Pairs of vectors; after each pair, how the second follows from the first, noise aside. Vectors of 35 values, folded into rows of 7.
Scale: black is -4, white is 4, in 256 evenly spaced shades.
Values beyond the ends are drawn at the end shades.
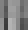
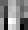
scaled up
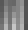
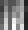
scaled up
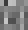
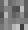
reversed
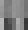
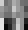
scaled up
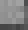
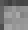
reversed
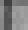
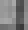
reversed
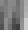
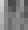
reversed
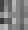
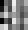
scaled up
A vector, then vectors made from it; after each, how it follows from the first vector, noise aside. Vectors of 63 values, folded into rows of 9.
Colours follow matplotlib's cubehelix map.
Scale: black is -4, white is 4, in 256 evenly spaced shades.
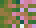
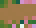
partly zeroed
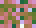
sign-scrambled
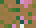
partly zeroed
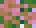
sign-scrambled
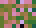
sign-scrambled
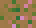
partly zeroed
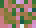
sign-scrambled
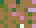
partly zeroed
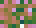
sign-scrambled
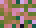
sign-scrambled
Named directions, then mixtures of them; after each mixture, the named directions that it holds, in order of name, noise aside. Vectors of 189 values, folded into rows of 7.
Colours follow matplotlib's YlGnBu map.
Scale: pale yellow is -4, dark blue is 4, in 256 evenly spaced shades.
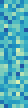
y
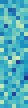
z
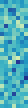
z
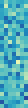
y, z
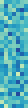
y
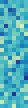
z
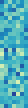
y, z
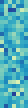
y, z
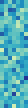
y, z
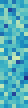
z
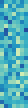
y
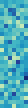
z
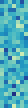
y, z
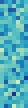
y, z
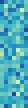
y, z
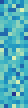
y, z
